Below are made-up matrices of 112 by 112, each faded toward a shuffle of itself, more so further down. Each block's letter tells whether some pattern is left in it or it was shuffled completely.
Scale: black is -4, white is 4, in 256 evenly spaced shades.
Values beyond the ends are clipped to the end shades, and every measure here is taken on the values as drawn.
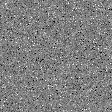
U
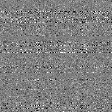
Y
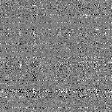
Y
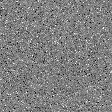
U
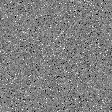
U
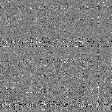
Y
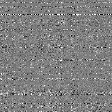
Y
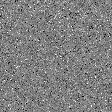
U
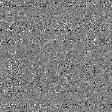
Y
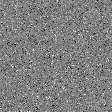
U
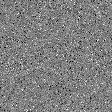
U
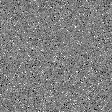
U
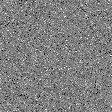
U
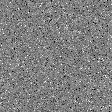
U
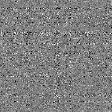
Y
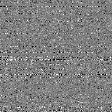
Y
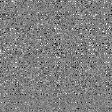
Y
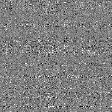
Y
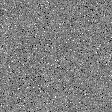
U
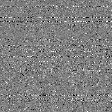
Y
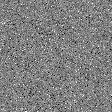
U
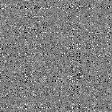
Y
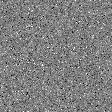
U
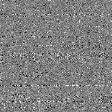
Y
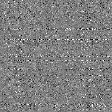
Y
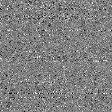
Y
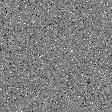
U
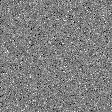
U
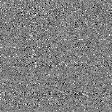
Y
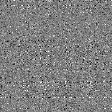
Y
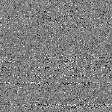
Y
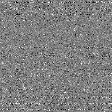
Y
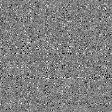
Y
